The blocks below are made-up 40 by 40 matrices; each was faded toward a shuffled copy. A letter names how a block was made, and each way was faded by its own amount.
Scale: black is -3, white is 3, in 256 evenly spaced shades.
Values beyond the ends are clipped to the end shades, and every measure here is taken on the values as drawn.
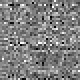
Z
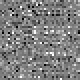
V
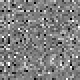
V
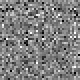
Z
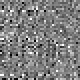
Z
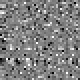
V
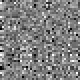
Z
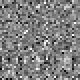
Z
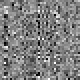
Z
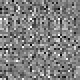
Z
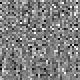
Z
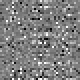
V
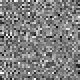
Z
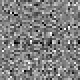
Z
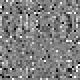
V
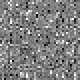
V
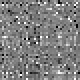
V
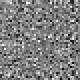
Z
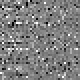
V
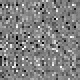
V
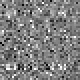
Z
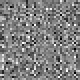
Z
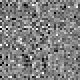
Z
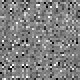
V
